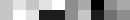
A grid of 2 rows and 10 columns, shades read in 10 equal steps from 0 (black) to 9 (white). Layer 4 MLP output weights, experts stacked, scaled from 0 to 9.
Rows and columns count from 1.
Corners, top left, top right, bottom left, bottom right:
7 6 7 5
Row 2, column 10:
5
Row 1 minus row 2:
0 -1 -1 7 8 0 -1 -1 1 1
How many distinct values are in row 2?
6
